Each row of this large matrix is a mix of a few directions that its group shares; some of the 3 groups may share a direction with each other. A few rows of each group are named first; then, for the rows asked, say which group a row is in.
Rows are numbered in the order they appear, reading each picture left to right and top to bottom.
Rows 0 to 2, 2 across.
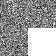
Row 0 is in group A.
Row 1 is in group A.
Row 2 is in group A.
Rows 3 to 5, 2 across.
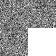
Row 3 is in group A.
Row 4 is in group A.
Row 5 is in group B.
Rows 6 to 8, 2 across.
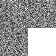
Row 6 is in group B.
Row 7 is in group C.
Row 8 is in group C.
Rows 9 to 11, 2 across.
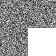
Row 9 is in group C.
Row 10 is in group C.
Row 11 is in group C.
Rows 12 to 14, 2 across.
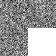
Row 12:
B
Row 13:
B
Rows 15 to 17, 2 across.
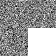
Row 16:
C
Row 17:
A
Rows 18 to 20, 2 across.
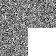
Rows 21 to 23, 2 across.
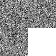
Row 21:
A
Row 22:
A
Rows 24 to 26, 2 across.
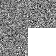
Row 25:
C
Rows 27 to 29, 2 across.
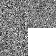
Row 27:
A
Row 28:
B
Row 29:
B
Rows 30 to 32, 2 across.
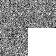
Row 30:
A
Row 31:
A
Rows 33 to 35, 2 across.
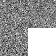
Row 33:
A
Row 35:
C
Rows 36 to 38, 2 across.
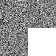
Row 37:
A
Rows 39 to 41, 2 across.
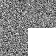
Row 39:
C
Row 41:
C
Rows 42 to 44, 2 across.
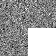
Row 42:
B
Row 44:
A
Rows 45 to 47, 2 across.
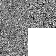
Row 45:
B
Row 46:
A
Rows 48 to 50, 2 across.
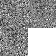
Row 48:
C
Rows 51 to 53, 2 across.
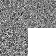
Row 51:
A
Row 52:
C
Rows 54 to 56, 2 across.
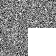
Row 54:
C
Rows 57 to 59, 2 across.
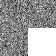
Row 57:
B
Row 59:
A
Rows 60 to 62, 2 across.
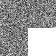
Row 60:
C
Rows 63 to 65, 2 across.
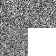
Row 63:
A
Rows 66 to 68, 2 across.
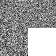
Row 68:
A
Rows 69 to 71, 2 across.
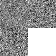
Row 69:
B
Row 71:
B
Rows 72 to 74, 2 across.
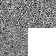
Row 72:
B
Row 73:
A
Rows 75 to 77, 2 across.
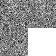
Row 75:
A
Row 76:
B
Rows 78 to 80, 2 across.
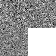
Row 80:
A
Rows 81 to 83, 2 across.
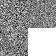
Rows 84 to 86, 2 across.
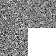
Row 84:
A
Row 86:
C
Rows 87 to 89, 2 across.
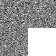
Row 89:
A
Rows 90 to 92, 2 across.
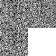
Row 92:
B
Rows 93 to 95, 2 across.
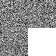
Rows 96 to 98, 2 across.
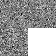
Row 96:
A
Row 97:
A
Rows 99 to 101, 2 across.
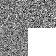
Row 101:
C
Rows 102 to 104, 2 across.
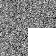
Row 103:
A
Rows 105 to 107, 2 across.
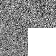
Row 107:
C
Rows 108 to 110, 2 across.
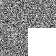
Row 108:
C
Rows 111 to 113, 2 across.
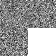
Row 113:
A
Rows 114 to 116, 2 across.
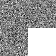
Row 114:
A
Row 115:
C
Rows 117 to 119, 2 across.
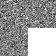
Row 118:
C
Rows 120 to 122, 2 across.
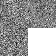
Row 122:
C
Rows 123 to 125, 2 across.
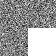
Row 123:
C
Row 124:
B
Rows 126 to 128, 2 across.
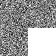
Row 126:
B
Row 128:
C
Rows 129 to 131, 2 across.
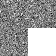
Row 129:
A
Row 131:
C
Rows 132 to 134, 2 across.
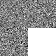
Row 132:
C
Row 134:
A
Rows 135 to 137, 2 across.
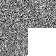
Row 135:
A
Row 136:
A
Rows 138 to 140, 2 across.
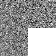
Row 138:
B
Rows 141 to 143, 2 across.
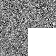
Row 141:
C
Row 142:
A
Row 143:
B
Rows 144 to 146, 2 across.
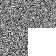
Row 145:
A
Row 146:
C
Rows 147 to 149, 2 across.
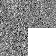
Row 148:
A
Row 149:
B
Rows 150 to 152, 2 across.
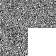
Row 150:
B
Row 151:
C
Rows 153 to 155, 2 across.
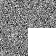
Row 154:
B
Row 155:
B
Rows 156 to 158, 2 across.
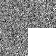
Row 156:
A
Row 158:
B
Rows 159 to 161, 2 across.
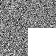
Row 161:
C
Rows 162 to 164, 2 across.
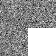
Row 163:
C
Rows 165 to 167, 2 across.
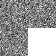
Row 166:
B
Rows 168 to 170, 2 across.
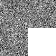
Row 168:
A
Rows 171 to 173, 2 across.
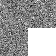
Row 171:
A
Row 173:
C
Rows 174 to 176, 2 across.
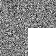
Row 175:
C
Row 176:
A
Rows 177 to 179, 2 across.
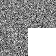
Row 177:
A
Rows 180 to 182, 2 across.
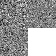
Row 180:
C
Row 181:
A
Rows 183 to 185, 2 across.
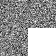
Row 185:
B
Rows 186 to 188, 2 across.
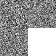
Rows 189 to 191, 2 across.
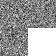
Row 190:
C
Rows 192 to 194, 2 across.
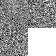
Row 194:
A
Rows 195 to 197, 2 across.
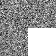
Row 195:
A
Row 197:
B
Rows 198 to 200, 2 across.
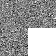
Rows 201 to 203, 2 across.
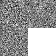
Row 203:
C
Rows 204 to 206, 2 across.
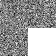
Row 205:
C
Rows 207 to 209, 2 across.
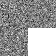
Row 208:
A
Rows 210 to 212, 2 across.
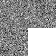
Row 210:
A
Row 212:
C
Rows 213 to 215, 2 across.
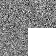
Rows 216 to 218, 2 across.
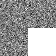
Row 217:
C
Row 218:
A
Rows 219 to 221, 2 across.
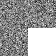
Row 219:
A
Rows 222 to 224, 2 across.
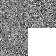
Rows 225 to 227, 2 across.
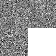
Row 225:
A
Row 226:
B
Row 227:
A
